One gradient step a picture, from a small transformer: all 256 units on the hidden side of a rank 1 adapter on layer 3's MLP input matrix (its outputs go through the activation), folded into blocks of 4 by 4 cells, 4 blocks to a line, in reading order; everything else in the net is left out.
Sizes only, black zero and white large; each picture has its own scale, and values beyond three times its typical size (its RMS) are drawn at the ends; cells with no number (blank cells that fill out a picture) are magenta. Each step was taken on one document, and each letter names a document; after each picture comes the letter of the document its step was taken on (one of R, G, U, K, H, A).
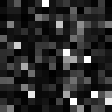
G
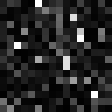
G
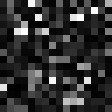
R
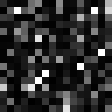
R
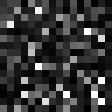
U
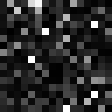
G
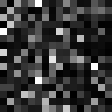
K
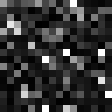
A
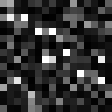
A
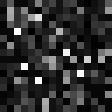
A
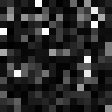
R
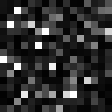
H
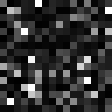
R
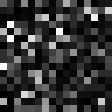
K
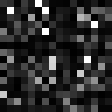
R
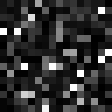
A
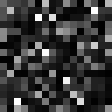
H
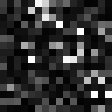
G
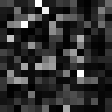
A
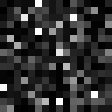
G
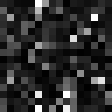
U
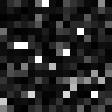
G
